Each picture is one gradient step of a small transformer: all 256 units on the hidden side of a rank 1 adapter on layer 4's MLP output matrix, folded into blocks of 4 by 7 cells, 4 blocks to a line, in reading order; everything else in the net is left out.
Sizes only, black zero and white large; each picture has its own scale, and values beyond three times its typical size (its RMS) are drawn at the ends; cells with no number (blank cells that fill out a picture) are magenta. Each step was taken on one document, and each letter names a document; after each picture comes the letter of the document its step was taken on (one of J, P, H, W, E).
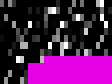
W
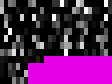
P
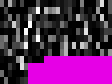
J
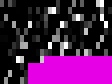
W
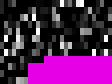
J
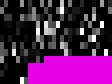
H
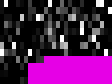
H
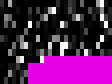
W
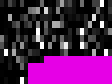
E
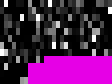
H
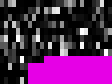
J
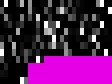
H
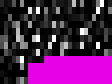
J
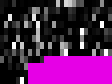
E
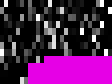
H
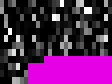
P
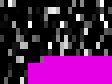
W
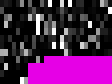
H
